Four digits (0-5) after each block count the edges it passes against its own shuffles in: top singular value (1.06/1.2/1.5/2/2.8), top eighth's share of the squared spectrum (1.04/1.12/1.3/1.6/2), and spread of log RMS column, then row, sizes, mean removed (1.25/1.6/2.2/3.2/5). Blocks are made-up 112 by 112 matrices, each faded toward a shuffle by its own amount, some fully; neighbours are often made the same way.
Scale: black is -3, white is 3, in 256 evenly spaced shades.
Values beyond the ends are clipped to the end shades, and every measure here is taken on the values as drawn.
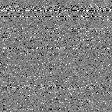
4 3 0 3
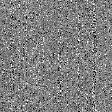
1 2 3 0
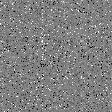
3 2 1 1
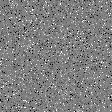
0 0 0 0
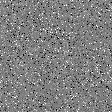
0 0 0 0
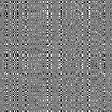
5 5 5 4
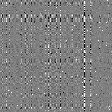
5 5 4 2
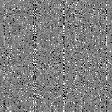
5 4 3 2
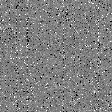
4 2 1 0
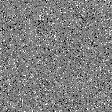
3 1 1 0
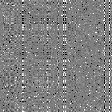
5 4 3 2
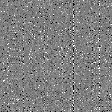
4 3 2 1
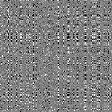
5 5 4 3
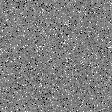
2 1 0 0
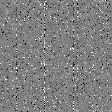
4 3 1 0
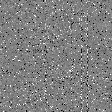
3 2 1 0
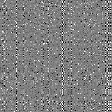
5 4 4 2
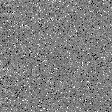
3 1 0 0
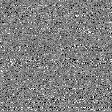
1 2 0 4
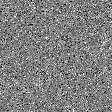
0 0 0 1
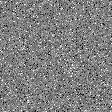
0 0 0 0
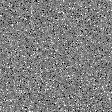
0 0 0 0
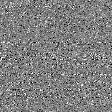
1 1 0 3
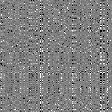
5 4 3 3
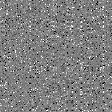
4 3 2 1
